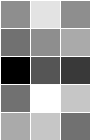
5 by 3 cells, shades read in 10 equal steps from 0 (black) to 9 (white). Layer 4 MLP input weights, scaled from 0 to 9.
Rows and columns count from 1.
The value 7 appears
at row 4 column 3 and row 5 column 2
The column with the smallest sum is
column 1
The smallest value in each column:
0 3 2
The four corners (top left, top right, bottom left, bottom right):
5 5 6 4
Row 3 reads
0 3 2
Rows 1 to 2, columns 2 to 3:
8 5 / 5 6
